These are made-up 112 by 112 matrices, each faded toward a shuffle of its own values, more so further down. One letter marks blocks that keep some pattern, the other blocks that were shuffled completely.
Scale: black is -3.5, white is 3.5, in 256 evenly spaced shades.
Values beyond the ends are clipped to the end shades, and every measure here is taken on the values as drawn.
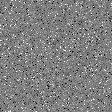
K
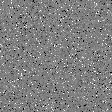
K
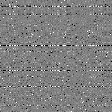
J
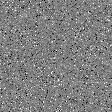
K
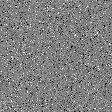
K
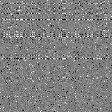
J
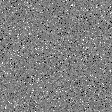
K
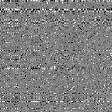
J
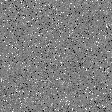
K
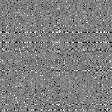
J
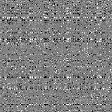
J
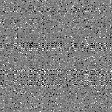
J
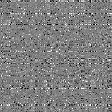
J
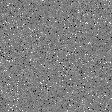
K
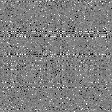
J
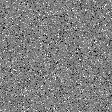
K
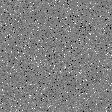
K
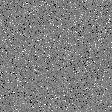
K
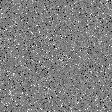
K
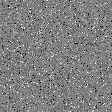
K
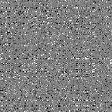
J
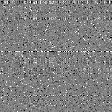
J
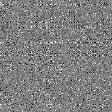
J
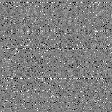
J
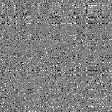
J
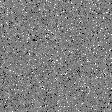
K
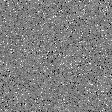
K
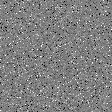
K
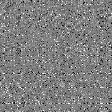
J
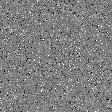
K
